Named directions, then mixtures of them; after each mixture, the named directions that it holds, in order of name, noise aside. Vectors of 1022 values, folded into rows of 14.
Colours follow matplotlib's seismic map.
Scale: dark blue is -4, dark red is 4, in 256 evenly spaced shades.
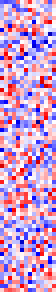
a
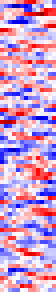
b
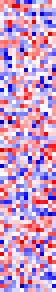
a, b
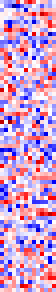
a, b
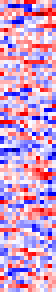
b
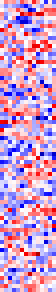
a, b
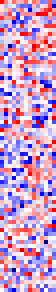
a, b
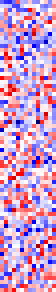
a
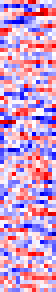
b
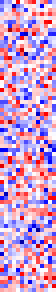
a, b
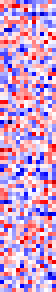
a, b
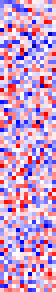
a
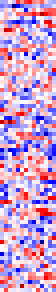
a, b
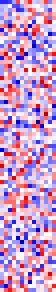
a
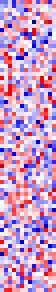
a
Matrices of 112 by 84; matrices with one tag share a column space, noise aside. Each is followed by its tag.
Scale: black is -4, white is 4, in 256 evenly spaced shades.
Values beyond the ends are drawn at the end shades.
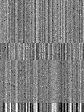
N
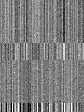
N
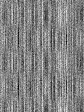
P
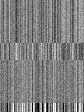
N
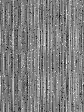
P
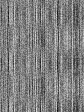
P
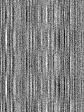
P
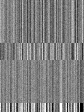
N
